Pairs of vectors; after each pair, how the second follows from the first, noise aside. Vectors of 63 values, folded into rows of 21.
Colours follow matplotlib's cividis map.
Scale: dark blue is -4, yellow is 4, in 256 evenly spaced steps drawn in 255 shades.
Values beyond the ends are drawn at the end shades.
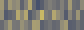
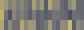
shuffled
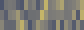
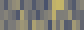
shuffled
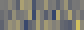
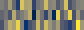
scaled up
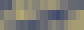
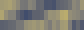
reversed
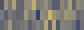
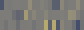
partly zeroed
